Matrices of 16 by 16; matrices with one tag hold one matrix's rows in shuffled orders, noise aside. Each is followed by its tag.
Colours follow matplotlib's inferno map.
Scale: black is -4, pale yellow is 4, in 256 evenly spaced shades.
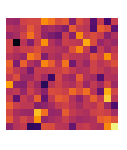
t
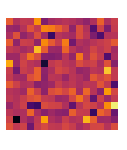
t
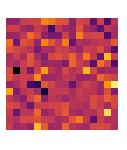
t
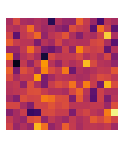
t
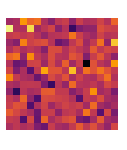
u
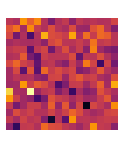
u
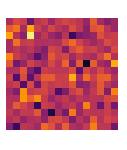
u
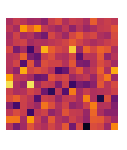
u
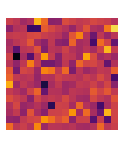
t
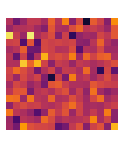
u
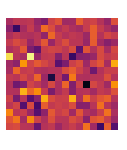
u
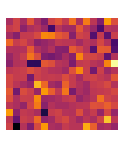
t
